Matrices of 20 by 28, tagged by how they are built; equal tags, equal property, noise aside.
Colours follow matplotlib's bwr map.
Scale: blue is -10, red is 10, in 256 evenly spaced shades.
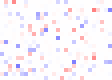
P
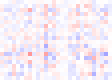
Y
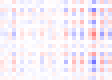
Y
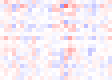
Y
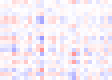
Y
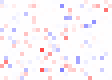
P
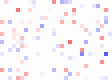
P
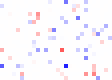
P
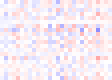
Y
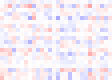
Y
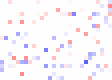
P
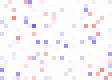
P
